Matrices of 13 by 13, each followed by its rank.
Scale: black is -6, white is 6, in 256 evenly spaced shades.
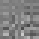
two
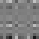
one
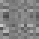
two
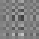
one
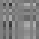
one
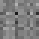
two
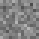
full rank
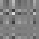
one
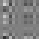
one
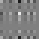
one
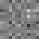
two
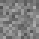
full rank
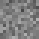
full rank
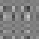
one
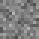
full rank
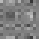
two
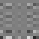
one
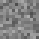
full rank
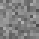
full rank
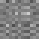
two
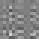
two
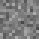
full rank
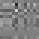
two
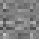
two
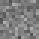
full rank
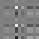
one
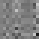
two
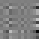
one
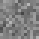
full rank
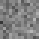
full rank
